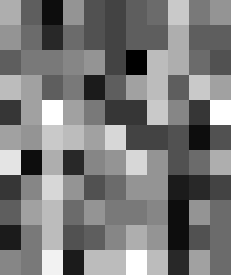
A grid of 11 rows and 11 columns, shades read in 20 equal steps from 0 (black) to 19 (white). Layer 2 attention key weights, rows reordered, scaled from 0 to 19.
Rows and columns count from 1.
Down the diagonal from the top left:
13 8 9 9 9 16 16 11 1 6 8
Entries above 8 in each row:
5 2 6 7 7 6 7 5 7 5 8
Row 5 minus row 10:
2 3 5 6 2 -6 -9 4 9 -2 11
